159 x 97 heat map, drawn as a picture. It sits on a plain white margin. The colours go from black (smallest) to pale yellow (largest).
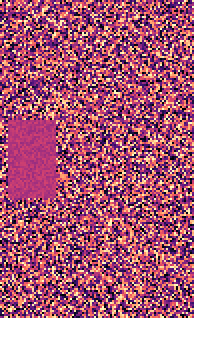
Odd rows or columns: none. Stripes: none. Histogram: flat. Grain: fine. Slope: none. Odd patch: calmer, in the middle left. Calmest part: middle left. Mirror symmetry: none.
